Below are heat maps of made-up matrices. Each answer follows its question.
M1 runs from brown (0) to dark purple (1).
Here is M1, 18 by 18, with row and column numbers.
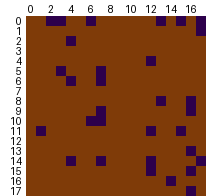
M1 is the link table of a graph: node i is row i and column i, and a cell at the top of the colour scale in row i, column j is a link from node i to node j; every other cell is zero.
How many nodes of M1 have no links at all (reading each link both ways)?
0
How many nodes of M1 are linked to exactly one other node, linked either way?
0
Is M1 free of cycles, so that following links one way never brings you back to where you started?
no
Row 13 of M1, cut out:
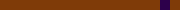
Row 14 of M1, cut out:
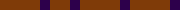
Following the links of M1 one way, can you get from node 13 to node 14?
yes
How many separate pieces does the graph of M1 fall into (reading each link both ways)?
1
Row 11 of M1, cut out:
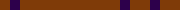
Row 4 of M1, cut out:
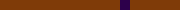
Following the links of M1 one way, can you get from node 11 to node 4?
yes
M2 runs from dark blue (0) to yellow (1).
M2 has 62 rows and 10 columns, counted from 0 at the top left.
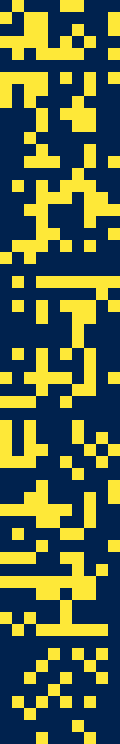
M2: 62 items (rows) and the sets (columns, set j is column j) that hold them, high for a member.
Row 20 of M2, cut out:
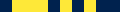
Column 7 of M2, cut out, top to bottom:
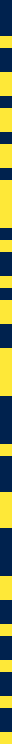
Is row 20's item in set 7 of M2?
yes
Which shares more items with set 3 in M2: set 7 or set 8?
set 7
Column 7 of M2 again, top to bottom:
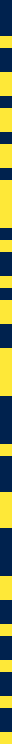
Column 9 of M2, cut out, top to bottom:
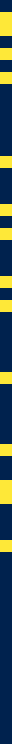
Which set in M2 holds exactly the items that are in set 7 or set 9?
3
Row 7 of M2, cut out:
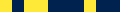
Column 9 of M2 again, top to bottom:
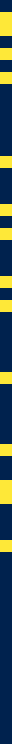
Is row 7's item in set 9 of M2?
no
